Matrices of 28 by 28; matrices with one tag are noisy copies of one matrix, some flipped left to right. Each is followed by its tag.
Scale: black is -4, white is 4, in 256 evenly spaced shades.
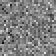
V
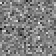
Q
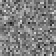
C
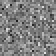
V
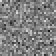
C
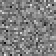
C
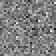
Q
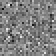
V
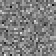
C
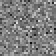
Q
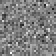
V
